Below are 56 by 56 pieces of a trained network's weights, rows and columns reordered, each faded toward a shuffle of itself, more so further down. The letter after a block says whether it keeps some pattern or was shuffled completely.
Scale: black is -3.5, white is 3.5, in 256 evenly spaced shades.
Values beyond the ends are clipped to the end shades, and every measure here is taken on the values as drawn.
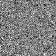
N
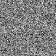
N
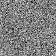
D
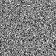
N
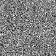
N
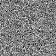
N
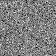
D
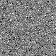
D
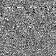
N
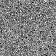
D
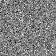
D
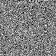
D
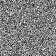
D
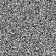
N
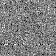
N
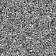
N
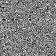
N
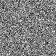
D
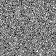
D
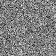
D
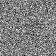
N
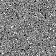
D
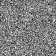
N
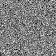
N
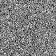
N
